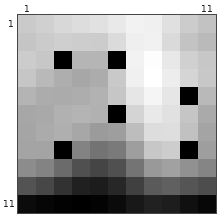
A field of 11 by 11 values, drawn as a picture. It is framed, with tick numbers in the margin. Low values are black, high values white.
Six lone cells stand out, each far lower than its neighbours. The top right is the ninth with the highest average. There is an overall slope up to the top. Overall the values sit about 60% of the way up the scale. The middle left is the calmest part.
